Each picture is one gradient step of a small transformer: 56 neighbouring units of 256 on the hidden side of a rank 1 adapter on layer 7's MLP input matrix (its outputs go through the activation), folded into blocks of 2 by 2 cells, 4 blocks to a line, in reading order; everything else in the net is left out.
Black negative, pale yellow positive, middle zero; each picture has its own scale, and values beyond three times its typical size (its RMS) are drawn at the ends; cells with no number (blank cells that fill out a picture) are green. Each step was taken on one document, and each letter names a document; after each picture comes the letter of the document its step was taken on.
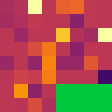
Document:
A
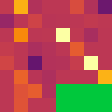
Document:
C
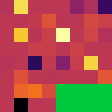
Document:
C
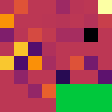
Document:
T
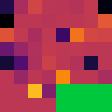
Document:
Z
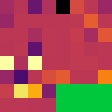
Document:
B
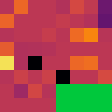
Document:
T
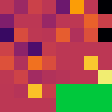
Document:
Z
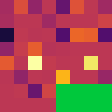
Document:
Z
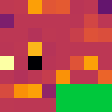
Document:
B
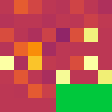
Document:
T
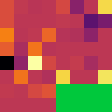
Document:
T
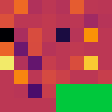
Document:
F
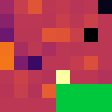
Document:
T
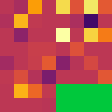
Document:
A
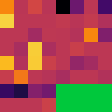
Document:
B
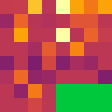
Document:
A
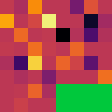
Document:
C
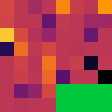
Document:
F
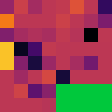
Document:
T
